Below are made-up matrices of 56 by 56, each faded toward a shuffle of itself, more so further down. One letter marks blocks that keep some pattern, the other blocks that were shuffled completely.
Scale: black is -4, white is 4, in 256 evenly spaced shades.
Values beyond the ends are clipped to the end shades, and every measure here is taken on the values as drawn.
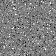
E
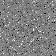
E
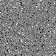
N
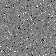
E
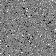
E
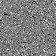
E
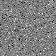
E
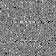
N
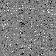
N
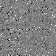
N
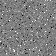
E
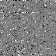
N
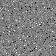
E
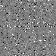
N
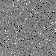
E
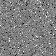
E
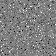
E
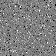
E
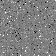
E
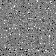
N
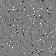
E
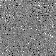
N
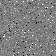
E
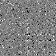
N
